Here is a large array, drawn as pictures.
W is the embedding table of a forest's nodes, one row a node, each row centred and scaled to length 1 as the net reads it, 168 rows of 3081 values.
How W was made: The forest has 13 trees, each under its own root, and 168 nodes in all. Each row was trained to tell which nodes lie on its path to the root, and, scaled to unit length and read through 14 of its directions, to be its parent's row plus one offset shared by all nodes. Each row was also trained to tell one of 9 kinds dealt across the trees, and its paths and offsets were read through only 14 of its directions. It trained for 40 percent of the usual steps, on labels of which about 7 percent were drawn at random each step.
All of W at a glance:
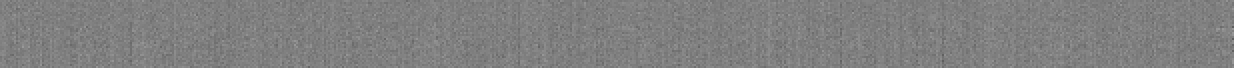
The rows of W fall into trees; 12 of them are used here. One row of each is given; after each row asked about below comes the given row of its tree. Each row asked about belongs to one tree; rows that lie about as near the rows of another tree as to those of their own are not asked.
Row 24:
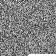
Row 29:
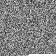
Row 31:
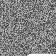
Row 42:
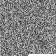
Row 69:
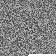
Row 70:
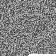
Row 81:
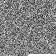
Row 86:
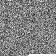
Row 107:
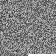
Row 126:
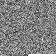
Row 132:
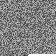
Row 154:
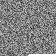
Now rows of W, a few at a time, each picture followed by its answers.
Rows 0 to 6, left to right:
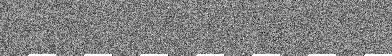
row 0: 29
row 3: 107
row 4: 107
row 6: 70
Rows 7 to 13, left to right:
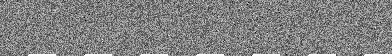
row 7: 29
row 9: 42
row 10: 42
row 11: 126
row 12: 132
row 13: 81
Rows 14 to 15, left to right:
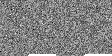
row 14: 154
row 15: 42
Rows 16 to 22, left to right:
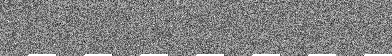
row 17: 132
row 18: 24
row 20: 70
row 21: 81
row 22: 81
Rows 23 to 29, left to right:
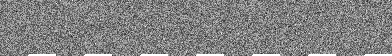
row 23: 29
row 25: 70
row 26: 81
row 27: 69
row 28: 126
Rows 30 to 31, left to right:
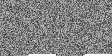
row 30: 86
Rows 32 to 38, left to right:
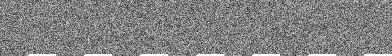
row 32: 154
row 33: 69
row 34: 31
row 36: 126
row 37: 24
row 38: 126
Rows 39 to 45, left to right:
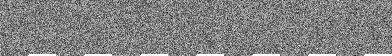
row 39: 132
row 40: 69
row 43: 29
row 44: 81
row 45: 81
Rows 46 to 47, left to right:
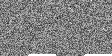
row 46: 81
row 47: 42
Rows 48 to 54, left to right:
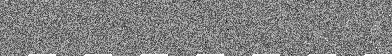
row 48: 81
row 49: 69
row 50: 126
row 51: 107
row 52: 81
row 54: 29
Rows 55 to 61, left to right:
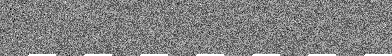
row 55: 69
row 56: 29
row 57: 86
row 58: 126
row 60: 24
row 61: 126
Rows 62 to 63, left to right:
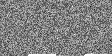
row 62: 29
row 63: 126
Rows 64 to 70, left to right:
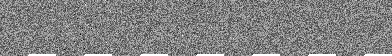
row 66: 42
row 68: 29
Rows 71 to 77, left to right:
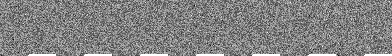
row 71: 42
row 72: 42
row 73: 70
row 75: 70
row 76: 31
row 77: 132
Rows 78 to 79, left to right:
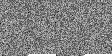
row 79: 86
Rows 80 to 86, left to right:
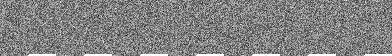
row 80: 154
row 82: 126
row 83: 81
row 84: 24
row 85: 29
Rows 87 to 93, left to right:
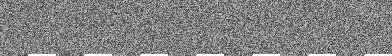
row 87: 42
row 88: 132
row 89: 126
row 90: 81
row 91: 107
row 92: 126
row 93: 69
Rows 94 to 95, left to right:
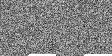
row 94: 126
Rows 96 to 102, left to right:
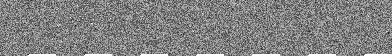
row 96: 29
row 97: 81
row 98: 70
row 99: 69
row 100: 24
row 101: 154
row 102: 126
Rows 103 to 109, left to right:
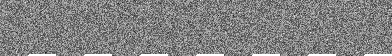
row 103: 154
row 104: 24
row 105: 69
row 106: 86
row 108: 154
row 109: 29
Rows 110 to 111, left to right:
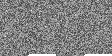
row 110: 42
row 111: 86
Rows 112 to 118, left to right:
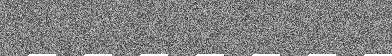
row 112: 42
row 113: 154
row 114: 31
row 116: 70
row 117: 86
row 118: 69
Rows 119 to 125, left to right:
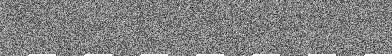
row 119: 42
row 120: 154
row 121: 42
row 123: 154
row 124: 107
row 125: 70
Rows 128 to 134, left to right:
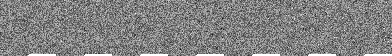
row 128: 31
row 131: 29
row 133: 126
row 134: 24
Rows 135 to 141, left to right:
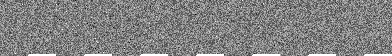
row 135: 154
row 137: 31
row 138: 70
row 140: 42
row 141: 29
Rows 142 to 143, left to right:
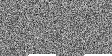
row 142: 154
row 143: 24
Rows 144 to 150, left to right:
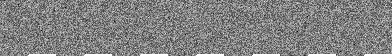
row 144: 154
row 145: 81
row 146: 81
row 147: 29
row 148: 69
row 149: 86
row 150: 154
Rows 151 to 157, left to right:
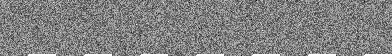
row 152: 42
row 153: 154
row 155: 31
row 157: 154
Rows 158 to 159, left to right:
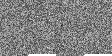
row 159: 29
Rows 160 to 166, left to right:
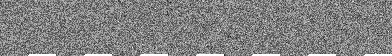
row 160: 81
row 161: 86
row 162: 42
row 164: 24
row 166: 69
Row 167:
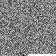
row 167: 126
